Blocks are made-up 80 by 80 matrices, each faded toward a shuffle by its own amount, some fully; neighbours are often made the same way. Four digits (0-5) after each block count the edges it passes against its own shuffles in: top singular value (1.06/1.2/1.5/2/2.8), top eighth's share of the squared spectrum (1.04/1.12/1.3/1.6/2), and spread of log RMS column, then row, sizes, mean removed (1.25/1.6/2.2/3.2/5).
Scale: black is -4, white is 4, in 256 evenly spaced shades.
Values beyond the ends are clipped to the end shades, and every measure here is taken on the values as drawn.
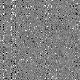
4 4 2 1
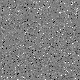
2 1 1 0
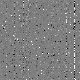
4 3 2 0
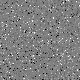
0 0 0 0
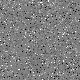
2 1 0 0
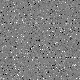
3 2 0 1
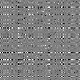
5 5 3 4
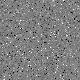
2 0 0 0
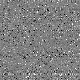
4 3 1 1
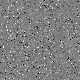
1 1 0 0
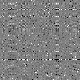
5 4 2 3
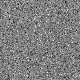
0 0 0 0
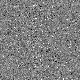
0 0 1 0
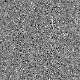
1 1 2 0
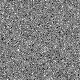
0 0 0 0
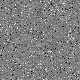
2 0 0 0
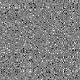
4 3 2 2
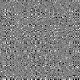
5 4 3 3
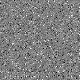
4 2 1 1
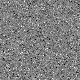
1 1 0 0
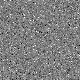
0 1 0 0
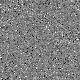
0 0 0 0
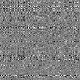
4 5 2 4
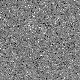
0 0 0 0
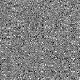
3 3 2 2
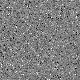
1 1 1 0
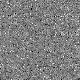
3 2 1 1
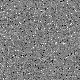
0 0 0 0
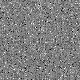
3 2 0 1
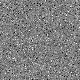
0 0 0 0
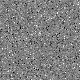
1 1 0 0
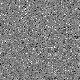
3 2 1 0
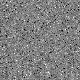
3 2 0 0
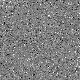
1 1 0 0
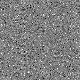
3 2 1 0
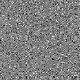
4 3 1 1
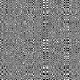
5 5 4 3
